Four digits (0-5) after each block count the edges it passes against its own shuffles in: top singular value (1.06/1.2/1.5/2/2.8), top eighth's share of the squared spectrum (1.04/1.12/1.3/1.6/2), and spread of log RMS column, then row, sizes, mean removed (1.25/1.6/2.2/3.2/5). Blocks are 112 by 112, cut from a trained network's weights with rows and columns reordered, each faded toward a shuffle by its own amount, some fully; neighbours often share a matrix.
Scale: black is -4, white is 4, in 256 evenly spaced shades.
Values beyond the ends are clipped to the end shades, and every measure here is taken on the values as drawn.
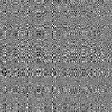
5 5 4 4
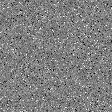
0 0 0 0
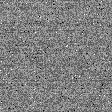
2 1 0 0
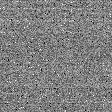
2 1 0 0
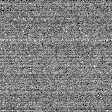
4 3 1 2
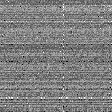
5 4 2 3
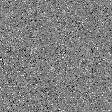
2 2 0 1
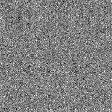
3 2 0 2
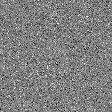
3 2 0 0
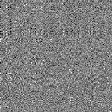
4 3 2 2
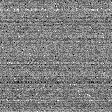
4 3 1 2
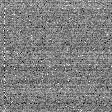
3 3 1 1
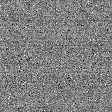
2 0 0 0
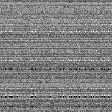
5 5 2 3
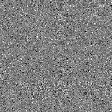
4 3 2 2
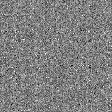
3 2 0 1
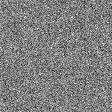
1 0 0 0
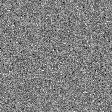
2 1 0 0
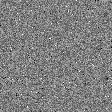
1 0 0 0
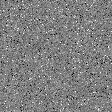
1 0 0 0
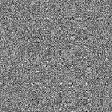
4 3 1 2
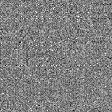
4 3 1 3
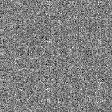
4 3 1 2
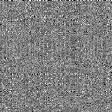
4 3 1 2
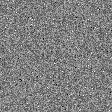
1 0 0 0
